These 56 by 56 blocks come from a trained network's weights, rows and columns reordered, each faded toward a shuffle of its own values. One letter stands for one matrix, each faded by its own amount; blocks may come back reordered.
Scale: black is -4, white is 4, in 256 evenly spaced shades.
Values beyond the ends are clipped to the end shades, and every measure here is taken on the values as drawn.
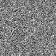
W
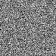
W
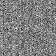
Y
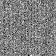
Y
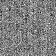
Y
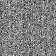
Y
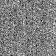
Y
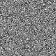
W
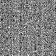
Y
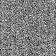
Y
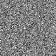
W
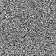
W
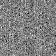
Y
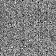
Y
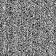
Y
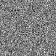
W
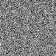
W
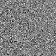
W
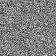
W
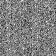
Y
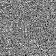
W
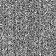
Y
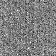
Y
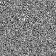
W
